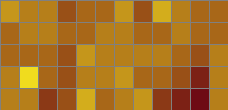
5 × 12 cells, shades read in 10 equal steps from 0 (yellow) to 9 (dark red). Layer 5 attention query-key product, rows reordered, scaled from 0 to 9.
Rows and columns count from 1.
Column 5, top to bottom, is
5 5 3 4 2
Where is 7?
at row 5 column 3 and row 5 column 9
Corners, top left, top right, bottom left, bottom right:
3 5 4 4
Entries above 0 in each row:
12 12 12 11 12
